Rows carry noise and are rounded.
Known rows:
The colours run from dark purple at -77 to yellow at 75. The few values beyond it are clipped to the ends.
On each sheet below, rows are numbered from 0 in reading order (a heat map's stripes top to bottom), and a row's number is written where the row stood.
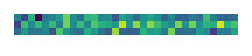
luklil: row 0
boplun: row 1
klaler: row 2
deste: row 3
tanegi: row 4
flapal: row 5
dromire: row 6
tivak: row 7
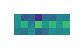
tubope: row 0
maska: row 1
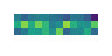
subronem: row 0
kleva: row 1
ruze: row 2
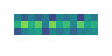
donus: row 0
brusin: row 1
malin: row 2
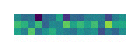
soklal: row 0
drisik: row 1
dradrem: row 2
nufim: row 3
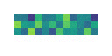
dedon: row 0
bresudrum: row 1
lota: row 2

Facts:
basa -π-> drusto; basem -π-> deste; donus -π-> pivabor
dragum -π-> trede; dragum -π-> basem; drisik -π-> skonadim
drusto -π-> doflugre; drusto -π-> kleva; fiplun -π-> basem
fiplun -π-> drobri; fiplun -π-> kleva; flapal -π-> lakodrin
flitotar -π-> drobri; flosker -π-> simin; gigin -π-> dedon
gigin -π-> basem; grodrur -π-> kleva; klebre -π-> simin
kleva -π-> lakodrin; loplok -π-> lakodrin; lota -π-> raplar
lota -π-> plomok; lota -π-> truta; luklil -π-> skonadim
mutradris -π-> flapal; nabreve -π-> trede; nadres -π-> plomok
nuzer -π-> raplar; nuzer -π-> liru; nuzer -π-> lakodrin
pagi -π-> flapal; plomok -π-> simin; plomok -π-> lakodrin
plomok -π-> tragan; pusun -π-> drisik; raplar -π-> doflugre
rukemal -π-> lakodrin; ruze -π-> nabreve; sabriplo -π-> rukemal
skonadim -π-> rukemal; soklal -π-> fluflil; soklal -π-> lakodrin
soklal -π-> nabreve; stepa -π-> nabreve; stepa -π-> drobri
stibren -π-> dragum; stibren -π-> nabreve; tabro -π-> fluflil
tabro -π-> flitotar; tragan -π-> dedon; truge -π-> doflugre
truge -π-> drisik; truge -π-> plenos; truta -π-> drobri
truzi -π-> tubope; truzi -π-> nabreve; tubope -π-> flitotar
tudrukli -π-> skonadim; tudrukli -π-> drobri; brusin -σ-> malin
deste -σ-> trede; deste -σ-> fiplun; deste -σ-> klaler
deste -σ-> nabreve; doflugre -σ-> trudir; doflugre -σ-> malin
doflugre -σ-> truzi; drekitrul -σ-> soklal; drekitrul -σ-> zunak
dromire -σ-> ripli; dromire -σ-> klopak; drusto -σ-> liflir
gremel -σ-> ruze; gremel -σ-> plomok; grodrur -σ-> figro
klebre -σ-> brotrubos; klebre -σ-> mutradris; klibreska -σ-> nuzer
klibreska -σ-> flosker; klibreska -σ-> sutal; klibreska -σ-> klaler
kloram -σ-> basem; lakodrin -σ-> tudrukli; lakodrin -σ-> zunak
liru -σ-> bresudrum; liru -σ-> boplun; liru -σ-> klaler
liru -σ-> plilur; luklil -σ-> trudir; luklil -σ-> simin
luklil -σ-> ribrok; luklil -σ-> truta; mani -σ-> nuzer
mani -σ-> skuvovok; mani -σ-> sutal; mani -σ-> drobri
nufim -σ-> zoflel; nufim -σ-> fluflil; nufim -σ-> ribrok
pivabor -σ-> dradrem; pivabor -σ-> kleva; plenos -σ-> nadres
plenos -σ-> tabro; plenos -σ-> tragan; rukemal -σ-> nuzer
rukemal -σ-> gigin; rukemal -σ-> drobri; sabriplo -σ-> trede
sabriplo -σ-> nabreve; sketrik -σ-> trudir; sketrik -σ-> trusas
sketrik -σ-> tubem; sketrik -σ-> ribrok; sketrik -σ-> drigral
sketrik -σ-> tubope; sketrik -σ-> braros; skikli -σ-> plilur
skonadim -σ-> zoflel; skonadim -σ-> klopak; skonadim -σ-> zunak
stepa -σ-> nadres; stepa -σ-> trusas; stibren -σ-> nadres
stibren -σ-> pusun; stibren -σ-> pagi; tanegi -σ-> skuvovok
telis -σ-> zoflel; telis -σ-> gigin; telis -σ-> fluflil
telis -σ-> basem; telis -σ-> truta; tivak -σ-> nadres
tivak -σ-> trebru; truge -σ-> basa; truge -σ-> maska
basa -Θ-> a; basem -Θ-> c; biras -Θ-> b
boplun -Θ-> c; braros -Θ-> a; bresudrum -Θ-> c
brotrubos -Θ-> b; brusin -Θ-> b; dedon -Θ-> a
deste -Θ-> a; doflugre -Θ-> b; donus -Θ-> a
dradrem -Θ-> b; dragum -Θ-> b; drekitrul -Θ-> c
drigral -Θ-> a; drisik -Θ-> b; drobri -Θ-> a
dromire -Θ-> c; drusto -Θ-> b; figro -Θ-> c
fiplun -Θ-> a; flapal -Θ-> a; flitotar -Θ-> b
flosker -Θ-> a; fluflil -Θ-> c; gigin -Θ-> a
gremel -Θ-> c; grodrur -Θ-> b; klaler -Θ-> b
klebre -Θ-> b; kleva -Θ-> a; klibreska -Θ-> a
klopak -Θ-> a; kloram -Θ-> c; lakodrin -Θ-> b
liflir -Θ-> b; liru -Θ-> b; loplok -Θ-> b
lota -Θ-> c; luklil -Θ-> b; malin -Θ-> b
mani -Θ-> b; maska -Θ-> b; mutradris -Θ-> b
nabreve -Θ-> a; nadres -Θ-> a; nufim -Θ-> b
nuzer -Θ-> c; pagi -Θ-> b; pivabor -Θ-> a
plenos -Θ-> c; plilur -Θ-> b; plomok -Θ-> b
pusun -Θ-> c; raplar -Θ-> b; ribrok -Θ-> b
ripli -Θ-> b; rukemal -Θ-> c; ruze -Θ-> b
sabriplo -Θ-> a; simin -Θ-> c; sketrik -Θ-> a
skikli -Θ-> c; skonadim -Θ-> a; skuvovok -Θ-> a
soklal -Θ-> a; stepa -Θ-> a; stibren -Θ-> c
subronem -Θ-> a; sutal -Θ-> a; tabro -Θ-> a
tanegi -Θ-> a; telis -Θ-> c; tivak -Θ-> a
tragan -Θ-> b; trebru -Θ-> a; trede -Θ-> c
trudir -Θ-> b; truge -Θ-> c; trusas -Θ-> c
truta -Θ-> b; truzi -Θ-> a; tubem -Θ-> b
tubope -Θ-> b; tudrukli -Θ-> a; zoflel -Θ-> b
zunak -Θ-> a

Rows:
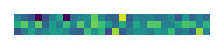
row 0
stepa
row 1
truge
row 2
skikli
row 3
simin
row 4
plenos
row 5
plomok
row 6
gigin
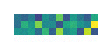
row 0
skonadim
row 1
nuzer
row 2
nabreve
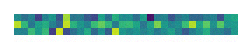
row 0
nadres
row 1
trede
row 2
dragum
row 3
flosker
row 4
pagi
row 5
tragan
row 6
trebru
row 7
zoflel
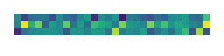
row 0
sketrik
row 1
doflugre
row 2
pusun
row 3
fiplun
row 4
flitotar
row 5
ripli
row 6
drobri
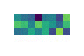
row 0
tabro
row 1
basem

